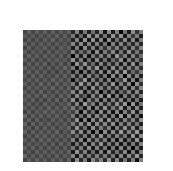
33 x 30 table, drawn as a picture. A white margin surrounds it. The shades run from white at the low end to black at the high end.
A vertical seam about 40% of the way across splits the table, and the left part is calmer. The field is checkered. No overall slope runs across the table. Overall the values sit about 70% of the way up the scale.
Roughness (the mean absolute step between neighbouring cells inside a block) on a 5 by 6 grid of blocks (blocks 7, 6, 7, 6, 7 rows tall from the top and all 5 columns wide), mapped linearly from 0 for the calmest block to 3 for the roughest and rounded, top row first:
002332 / 002333 / 002333 / 002333 / 002333
